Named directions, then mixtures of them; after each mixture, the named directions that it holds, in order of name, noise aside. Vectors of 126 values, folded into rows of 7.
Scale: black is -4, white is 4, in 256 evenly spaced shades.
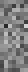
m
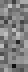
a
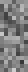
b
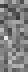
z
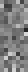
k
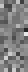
k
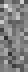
k, z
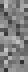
a, b, k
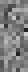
b, k, m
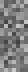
a, k, m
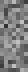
a, m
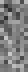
k, z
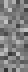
a, k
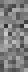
m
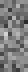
a, m, z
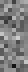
a, b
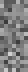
a, k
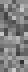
b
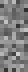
a, k, z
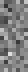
a, k, z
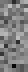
a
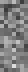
a, m, z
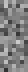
a, b, k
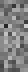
m
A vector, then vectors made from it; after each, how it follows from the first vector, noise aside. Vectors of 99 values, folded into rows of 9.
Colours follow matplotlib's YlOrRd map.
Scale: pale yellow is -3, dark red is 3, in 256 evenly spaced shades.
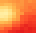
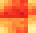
wrapped around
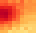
negated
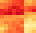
wrapped around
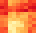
wrapped around
